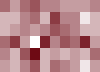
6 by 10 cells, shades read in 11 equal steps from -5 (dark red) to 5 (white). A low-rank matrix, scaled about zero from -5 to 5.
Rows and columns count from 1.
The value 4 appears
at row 2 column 9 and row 6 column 9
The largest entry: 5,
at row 4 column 4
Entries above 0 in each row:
4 5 5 3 6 6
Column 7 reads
1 0 -1 -2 2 0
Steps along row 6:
up down down up down up up up down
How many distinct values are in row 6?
6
